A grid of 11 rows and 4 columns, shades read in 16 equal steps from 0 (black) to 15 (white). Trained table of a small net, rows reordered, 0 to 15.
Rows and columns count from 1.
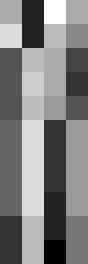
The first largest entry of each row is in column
3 1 2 2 2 2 2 2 2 2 2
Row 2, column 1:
13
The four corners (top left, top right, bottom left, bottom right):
10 10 3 7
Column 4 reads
10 8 4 3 5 9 9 9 9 7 7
